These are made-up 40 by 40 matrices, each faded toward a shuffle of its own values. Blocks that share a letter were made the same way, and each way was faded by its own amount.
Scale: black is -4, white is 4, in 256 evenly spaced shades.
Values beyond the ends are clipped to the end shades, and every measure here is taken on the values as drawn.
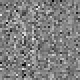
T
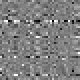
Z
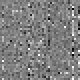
T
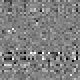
Z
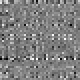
Z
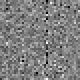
T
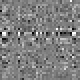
Z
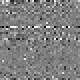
Z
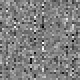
T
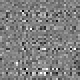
Z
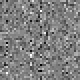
T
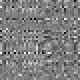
Z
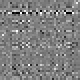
Z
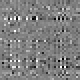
Z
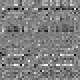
Z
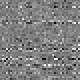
Z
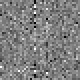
T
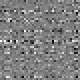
Z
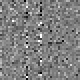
T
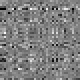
Z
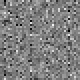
T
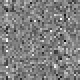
T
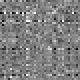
Z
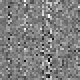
T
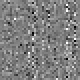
T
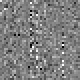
T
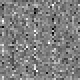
T
